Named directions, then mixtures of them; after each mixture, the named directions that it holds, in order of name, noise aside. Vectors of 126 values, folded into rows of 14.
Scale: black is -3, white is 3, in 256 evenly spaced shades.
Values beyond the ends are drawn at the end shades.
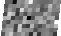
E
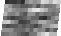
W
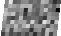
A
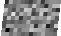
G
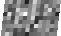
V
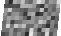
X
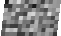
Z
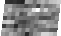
W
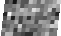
E, V, W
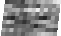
W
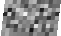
G, V, X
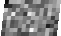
G, X, Z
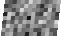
E, V, X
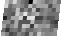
E, V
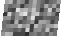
V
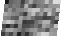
W, Z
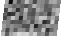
A, V, Z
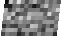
Z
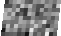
A, X, Z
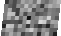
E, G, X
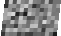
A, E, Z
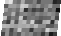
A, W
